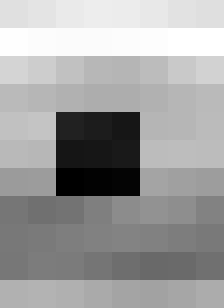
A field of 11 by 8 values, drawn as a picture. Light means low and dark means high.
Roughest part: middle left. Odd patch: higher, in the centre. Average level on the scale: 40%.
